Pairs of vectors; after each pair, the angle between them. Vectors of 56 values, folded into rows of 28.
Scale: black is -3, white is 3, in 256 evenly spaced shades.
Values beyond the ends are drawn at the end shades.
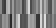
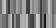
nearly opposite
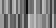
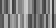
nearly opposite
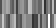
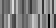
nearly opposite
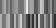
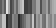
partly opposed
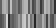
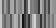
partly opposed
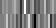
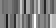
nearly opposite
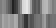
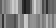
nearly opposite
